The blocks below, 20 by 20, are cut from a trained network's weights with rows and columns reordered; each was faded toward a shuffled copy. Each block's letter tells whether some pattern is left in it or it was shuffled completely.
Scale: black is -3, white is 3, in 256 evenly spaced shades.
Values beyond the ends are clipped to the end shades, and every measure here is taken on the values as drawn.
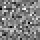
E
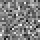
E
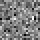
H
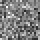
E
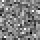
E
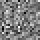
H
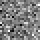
E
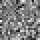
H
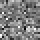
H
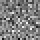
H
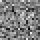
H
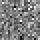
E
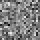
H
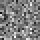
E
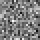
E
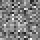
H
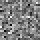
E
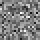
H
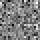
H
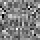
H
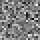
E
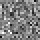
E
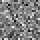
E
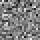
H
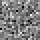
E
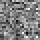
H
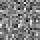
H
